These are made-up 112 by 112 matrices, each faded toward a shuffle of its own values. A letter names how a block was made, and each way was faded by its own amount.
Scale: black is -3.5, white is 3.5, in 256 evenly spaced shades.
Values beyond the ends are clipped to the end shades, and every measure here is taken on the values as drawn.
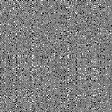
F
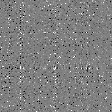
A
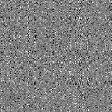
F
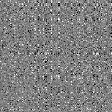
F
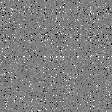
A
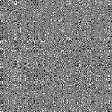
F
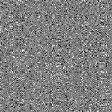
F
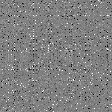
A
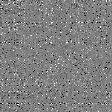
A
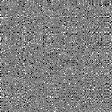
F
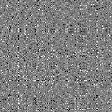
F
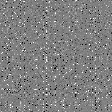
A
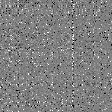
A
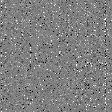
A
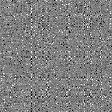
F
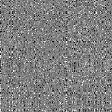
F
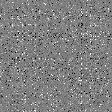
A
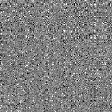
F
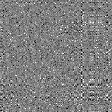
F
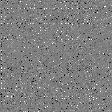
A
